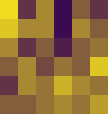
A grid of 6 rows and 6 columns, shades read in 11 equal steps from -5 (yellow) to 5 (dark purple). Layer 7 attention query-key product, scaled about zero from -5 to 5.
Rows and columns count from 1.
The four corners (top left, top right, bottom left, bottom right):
-5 3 1 -2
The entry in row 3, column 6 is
0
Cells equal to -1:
9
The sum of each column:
-5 4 1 10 1 -2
